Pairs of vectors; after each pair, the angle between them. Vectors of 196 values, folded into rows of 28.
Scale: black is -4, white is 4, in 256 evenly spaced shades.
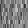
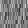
partly opposed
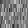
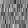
nearly opposite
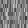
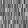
orthogonal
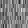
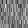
orthogonal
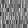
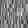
partly aligned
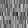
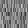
partly aligned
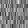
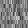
partly opposed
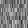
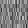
partly opposed
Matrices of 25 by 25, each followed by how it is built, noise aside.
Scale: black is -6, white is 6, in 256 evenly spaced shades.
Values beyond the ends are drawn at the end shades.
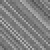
Toeplitz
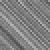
Toeplitz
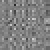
low rank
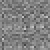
low rank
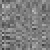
low rank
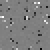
sparse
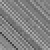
Toeplitz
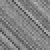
Toeplitz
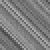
Toeplitz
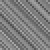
Toeplitz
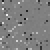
sparse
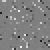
sparse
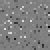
sparse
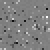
sparse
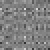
low rank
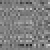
low rank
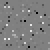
sparse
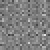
low rank
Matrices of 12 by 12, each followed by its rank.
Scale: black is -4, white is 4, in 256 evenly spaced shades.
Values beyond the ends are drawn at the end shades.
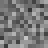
full rank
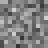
full rank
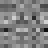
two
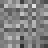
two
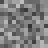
full rank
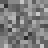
full rank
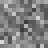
full rank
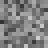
full rank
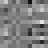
two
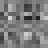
two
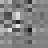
two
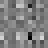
two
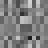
two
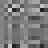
two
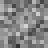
full rank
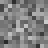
full rank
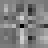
two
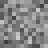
full rank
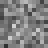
full rank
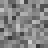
full rank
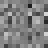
two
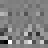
two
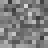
full rank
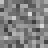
full rank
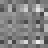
two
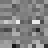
two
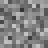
full rank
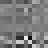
two
